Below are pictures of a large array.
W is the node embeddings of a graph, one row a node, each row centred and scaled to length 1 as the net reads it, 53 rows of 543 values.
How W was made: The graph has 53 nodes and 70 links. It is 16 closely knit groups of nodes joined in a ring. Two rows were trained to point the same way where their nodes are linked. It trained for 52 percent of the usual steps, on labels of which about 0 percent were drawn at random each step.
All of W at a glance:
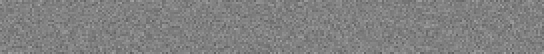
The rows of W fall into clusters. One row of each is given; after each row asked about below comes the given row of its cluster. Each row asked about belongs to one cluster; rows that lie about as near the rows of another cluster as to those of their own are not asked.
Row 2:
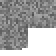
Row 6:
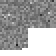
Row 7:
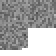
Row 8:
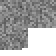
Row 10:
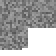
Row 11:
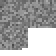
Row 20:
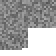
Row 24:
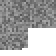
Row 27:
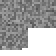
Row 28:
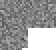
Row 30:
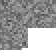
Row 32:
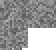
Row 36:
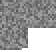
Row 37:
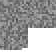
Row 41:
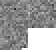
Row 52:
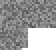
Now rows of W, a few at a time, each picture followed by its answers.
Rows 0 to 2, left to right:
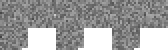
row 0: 7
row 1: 7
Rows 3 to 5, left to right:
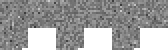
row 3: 32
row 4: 37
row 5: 36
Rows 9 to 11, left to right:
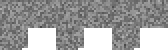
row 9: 10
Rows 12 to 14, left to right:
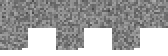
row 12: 24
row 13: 27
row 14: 52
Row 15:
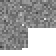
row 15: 20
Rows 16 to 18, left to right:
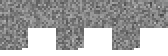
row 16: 30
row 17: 2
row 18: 8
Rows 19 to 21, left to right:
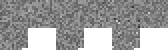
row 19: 11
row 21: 20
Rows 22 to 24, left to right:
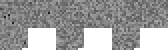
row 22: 6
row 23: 41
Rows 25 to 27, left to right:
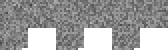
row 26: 27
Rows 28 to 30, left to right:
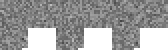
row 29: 2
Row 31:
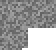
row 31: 10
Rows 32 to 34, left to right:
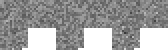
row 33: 30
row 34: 32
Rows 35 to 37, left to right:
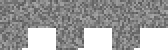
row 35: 11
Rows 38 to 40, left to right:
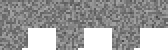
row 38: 10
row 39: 6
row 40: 37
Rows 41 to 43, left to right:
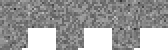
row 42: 30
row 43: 36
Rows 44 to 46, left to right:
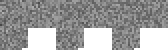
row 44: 8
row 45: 52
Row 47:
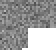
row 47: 6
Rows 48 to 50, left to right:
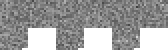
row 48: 24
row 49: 28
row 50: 28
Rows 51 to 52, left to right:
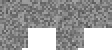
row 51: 20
